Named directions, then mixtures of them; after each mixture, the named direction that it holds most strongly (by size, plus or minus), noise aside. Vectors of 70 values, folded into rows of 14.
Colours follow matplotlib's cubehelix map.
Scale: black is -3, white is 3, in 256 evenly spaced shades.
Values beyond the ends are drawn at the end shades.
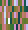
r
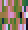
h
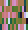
h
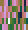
r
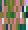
h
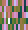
r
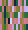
r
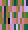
r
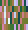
r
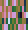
h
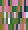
r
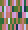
r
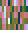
r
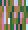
r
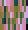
h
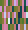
r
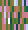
r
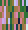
r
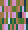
h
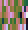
h
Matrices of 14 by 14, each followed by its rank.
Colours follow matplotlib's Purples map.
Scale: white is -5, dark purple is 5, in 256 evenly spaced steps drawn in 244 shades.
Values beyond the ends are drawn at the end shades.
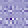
two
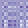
one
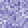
full rank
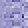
two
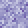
full rank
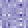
two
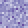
full rank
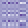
one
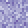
full rank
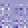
two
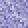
full rank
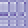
one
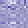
two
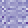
two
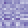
two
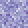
full rank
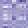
two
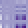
one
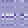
one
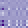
one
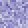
full rank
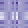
one
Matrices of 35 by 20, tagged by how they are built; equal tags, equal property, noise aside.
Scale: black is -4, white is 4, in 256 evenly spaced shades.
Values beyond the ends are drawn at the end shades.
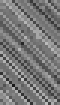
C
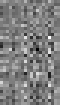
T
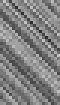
C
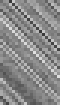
C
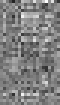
T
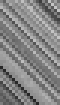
C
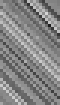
C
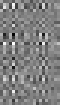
T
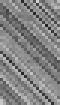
C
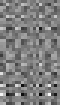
T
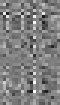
T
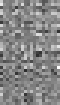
T
